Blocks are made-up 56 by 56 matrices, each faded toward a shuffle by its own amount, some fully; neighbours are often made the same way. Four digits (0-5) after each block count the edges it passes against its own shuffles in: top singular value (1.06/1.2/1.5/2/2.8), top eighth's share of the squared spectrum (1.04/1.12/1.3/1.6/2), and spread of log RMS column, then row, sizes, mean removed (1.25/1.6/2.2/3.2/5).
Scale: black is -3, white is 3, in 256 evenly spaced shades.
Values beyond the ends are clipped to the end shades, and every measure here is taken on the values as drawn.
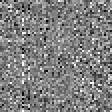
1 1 3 0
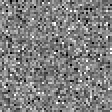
0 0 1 0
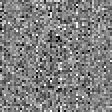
1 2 3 0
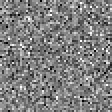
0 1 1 0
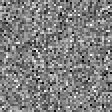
0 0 2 0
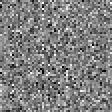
1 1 2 0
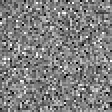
0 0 0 0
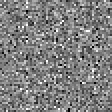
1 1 1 0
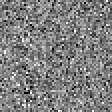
0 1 1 0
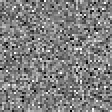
0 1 0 0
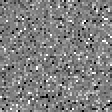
1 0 0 0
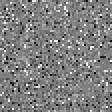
0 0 0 0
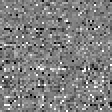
3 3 1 2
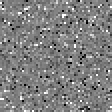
1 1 0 0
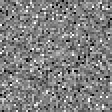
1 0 0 0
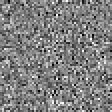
3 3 1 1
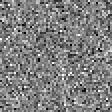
0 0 0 0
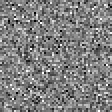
0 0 0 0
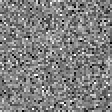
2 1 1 0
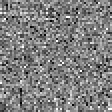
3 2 0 1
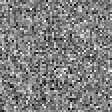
2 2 0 0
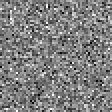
1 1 0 0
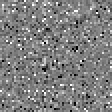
2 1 0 0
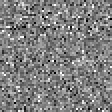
1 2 0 2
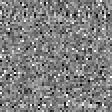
3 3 1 2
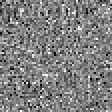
3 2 0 1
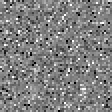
1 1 0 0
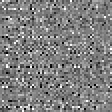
4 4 2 3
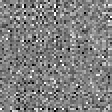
4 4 2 2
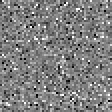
2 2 0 0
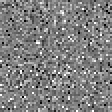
3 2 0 1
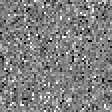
2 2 0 0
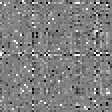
4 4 2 2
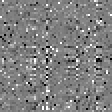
4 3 2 1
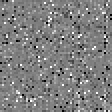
3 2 0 0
